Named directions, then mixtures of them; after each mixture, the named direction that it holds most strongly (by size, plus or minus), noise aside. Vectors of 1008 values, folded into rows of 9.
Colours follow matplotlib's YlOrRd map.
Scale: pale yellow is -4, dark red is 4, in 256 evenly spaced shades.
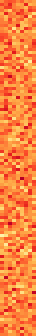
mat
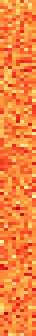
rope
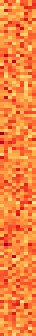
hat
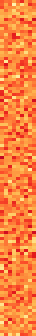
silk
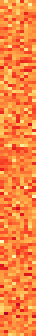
rope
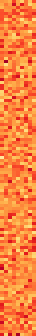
silk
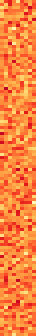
hat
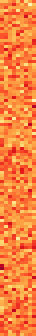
rope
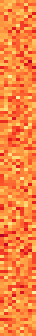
mat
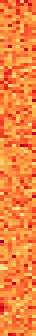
rope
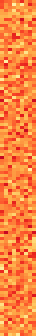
silk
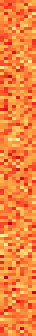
mat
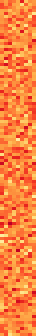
mat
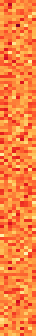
mat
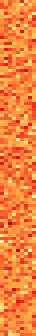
mat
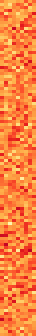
mat
